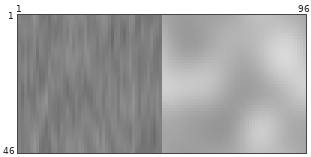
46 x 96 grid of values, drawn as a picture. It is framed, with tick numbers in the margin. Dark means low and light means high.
It is made of 1 by 2 panels. Panel 1,1: middling, streaked downward, faint in contrast. Panel 1,2: high, smooth.
